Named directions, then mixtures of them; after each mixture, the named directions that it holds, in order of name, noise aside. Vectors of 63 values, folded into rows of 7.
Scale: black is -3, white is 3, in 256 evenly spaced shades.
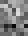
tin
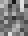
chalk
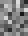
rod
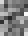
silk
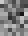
rod, silk, tin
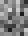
rod, silk, tin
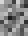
chalk, rod, silk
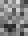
rod, silk, tin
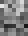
chalk, tin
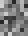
chalk, silk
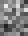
rod, tin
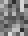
chalk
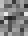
chalk, silk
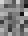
chalk, rod, silk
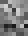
tin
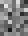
rod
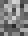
chalk, rod, tin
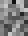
chalk, rod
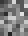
chalk, rod, silk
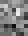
tin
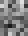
chalk, tin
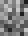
rod, silk, tin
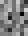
rod, silk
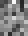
chalk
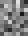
rod
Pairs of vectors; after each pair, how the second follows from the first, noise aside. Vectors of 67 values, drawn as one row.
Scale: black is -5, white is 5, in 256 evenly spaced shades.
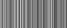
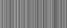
shrunk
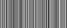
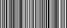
scaled up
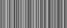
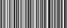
scaled up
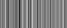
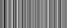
wrapped around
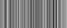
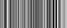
scaled up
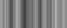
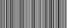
shuffled
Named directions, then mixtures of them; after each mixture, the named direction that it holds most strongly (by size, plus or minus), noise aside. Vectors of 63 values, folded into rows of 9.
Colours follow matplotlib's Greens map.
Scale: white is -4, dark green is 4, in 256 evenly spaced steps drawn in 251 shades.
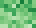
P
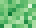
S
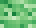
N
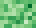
S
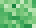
P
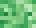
N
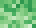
P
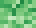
P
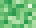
S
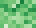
P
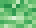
P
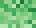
P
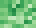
S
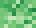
P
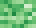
N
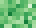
S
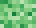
N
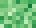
S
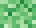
N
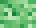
N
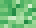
S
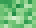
N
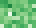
N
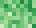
P
